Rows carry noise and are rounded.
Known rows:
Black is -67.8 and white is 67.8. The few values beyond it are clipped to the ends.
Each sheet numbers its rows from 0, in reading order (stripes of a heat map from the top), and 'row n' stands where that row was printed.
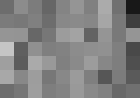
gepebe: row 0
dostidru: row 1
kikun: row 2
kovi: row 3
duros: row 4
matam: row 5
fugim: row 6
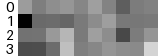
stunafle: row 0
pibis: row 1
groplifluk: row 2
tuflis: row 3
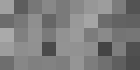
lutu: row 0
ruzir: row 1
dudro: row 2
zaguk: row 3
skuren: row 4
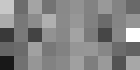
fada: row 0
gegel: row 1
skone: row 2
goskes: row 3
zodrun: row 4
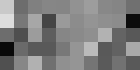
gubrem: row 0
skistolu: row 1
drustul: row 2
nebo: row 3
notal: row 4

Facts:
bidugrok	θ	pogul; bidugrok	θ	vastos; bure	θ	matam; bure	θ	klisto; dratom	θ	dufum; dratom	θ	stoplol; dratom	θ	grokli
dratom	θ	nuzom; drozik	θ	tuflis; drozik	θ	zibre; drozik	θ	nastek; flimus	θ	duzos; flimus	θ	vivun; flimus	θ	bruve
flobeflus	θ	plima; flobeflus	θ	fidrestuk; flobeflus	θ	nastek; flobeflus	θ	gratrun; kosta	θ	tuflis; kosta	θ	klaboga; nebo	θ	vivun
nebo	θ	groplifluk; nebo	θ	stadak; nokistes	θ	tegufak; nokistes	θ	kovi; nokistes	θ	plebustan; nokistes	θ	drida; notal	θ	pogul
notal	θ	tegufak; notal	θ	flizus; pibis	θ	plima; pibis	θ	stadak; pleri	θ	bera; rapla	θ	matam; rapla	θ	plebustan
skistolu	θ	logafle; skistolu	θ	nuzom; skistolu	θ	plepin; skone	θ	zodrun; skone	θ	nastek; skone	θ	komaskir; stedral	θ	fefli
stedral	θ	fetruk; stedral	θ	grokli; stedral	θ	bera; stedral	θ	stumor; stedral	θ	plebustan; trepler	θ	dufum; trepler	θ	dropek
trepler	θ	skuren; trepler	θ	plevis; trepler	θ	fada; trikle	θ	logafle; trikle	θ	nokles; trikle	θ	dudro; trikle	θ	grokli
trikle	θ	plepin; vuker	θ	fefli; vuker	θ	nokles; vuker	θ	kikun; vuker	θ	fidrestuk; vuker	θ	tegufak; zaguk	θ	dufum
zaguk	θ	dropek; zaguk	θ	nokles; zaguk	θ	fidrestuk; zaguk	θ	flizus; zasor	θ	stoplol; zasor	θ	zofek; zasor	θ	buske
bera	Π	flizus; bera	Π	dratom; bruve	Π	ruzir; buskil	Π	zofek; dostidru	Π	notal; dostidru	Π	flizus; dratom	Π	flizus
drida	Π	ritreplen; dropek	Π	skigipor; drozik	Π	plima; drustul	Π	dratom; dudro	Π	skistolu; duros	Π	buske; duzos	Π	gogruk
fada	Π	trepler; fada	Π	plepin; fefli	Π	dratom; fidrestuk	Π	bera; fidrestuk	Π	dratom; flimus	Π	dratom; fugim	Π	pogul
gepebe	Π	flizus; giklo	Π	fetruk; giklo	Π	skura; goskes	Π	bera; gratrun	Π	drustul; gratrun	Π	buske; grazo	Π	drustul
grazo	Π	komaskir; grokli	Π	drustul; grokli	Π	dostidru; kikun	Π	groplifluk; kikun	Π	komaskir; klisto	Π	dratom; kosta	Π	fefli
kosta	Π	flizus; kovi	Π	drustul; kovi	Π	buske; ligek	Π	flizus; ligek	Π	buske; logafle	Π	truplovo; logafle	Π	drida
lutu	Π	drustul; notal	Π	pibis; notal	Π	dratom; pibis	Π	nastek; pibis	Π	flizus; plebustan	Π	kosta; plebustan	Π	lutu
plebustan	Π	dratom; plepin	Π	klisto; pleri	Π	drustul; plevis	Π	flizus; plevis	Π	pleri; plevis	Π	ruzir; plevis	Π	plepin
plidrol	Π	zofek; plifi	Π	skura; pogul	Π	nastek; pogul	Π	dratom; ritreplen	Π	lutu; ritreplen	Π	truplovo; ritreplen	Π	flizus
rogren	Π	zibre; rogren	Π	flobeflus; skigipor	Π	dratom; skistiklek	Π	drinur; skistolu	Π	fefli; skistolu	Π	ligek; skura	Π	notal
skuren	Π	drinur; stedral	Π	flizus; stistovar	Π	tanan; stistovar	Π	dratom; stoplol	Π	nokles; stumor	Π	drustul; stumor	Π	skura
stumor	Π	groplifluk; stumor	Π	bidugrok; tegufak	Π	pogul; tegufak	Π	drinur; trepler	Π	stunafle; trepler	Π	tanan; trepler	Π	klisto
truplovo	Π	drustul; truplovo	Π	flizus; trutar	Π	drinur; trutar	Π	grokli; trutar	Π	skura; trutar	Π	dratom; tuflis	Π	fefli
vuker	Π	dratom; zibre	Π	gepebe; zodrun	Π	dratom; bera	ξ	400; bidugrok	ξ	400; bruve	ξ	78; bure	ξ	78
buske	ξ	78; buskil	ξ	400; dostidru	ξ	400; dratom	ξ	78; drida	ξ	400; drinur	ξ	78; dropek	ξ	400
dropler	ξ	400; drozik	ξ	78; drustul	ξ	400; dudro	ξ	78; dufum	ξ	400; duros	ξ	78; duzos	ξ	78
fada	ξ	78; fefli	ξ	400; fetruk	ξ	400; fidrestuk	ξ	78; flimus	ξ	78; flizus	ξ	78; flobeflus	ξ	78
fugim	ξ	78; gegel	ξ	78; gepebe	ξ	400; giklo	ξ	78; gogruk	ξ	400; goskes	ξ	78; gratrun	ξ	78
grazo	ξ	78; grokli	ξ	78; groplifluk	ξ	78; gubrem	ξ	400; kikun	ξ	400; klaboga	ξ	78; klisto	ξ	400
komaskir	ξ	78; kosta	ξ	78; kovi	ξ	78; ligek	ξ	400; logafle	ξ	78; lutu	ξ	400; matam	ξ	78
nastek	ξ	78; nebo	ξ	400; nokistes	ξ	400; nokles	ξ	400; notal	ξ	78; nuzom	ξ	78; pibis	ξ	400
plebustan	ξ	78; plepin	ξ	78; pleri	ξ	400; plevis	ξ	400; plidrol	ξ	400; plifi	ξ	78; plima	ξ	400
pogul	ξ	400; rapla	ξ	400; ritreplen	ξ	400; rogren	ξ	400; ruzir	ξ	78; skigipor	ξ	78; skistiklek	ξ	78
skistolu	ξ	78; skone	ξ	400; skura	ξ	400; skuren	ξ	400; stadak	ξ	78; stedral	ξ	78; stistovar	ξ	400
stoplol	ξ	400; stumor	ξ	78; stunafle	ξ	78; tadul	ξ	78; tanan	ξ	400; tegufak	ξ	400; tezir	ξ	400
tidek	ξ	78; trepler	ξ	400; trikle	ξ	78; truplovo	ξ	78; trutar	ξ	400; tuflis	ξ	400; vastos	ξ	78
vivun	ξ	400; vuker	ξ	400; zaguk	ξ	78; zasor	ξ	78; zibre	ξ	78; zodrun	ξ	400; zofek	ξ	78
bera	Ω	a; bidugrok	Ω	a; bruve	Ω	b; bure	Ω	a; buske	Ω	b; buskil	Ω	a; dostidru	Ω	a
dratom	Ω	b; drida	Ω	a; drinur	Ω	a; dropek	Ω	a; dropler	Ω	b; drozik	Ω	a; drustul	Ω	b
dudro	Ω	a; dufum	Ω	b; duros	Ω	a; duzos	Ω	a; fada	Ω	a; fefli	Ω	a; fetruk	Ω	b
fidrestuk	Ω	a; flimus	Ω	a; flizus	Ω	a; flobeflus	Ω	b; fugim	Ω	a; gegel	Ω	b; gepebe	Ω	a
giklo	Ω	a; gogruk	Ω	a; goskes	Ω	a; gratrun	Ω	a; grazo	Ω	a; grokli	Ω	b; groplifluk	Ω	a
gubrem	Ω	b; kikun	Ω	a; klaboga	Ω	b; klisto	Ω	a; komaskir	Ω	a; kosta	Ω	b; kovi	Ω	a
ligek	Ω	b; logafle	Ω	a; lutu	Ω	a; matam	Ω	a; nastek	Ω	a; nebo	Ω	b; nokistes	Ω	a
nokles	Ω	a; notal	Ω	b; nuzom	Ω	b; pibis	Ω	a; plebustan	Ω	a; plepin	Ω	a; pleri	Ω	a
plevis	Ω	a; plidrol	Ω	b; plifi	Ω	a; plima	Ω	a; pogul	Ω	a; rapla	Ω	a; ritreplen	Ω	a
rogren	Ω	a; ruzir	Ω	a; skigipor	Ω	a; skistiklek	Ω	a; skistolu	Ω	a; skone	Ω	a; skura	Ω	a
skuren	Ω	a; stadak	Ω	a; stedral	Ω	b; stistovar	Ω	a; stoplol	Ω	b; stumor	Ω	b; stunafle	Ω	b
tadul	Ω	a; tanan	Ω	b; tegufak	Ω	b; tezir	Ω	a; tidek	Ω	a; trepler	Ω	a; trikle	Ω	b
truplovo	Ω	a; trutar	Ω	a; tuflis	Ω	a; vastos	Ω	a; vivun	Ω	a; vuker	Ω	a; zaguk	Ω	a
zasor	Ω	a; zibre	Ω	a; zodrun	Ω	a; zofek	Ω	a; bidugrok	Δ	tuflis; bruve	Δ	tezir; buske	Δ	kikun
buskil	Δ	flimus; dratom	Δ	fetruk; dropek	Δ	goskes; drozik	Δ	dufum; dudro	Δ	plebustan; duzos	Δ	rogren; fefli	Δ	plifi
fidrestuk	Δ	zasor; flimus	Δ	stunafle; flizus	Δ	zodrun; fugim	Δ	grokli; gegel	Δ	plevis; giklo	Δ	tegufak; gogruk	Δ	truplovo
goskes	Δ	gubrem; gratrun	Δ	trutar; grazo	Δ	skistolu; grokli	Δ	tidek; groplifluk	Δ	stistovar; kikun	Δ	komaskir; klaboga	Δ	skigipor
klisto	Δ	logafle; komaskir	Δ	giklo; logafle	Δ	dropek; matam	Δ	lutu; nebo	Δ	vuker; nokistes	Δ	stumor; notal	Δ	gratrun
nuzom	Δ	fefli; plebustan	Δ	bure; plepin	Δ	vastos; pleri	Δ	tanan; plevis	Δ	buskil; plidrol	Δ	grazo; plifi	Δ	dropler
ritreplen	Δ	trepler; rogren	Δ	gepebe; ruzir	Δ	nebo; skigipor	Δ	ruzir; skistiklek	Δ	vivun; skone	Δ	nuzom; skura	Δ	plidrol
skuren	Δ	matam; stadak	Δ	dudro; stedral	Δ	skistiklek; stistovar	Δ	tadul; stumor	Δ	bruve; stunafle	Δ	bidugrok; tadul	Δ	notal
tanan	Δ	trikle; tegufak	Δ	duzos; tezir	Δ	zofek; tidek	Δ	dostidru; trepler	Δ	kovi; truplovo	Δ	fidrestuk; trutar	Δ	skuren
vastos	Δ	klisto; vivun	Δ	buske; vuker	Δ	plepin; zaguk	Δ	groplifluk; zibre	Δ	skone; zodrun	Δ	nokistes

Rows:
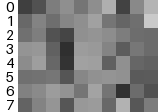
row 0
flobeflus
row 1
vivun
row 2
pleri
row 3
nokistes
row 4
tegufak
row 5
dropek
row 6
tadul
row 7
fefli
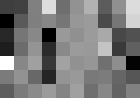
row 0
nastek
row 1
drozik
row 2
vuker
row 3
klisto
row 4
trikle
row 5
trepler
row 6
stistovar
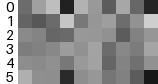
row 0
dratom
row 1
plima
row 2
bidugrok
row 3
duzos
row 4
giklo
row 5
grokli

